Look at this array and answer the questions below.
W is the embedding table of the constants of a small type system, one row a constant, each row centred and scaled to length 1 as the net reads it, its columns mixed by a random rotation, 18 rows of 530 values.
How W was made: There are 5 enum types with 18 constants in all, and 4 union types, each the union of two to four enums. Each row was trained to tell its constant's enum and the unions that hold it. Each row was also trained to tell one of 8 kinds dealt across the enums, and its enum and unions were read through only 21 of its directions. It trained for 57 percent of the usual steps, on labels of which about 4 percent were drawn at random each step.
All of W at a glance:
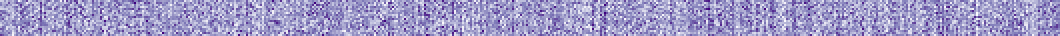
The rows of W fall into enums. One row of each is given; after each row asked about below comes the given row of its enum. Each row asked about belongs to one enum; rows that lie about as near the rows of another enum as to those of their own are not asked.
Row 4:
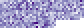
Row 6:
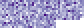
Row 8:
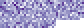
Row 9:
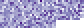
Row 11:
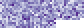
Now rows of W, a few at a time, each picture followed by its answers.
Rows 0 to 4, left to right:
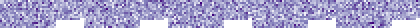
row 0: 4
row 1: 8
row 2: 6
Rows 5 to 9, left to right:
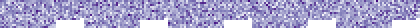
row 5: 9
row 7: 4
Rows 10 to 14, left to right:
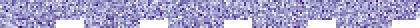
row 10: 11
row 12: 11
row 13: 9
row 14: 9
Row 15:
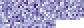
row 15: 4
